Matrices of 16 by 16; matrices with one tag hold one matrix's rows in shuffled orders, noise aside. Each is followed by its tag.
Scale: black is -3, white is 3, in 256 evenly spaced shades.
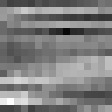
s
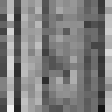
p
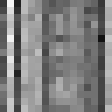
p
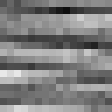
s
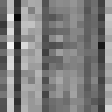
p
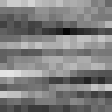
s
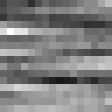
s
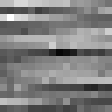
s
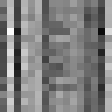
p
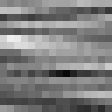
s
